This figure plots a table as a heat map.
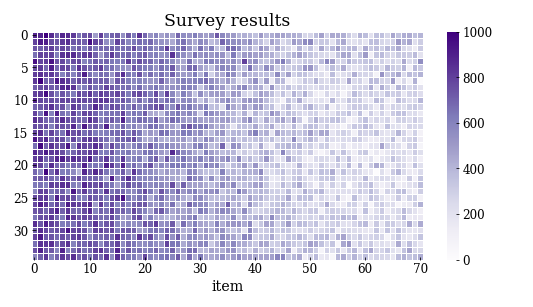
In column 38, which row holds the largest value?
4
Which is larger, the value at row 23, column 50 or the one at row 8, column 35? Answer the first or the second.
the second
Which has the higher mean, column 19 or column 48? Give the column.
19
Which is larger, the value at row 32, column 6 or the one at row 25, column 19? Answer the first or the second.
the first
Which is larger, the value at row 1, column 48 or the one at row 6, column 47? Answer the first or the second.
the first
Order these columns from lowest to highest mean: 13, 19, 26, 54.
54, 26, 19, 13
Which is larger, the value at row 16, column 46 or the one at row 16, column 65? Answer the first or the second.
the second
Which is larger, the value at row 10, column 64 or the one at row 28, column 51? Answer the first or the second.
the second
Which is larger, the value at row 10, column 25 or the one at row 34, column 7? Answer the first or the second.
the second
